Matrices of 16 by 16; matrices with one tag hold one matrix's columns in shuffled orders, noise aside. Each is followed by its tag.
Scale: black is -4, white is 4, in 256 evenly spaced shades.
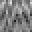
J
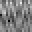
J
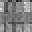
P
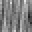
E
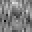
J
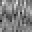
J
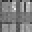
P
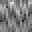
J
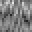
J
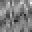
J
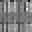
P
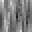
E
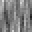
E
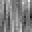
E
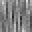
E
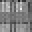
P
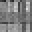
P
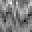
J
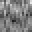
J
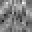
J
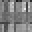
P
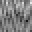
J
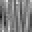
E
